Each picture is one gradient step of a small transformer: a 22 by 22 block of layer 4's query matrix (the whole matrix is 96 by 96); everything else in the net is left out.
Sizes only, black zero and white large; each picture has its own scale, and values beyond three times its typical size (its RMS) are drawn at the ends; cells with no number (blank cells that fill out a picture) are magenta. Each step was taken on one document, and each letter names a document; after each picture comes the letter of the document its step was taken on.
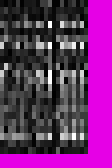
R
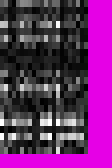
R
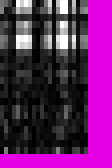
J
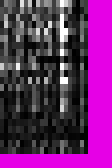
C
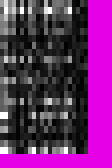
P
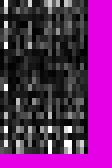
P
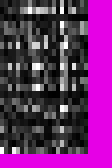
C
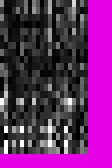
P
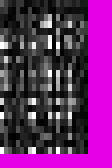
R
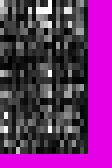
P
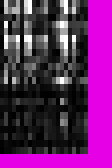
C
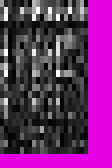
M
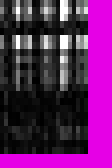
J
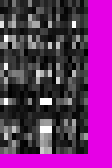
M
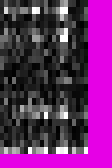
C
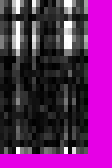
J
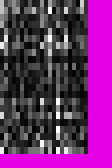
P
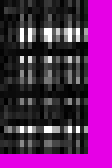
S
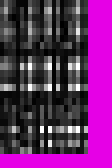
S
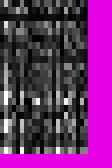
R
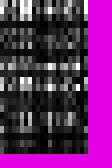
S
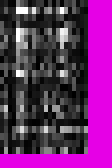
J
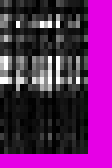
R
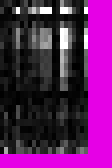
J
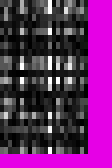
P
